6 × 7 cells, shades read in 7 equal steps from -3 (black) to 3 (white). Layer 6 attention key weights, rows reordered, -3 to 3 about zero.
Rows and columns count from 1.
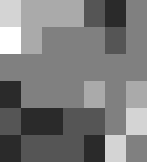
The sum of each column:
0 -1 -2 -1 -3 -1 3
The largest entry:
3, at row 2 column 1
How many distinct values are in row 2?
4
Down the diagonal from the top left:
2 1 0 0 -1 2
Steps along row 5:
down same up same up up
